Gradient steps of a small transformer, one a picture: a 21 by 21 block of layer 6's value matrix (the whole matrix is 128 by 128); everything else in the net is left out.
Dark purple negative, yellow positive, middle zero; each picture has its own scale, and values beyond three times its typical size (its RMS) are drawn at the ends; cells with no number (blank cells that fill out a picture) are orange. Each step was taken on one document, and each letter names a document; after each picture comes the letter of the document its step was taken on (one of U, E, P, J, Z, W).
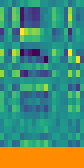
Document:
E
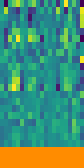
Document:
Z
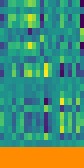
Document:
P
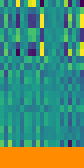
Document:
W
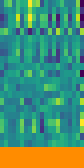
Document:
P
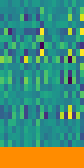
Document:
W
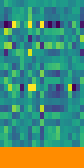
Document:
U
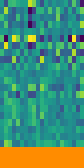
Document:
Z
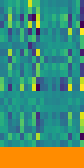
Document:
P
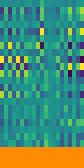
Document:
W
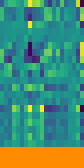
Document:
U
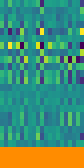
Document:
W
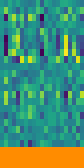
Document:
Z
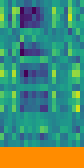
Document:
E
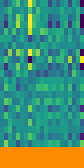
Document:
U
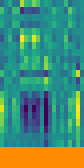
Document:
E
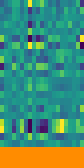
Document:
P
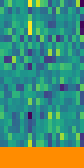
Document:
P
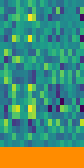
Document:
P
